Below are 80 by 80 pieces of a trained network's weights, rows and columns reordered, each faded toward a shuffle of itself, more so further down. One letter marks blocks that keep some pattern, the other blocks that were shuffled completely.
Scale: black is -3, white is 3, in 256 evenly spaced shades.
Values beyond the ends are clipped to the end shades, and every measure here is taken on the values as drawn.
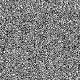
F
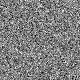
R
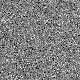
R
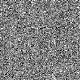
F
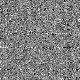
F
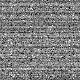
F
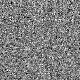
F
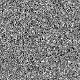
F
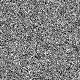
R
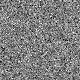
R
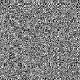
F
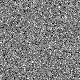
R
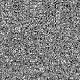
F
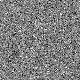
R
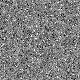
R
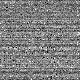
F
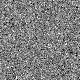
R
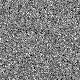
R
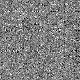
F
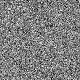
R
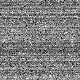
F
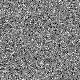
R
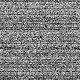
F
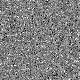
R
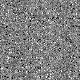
F
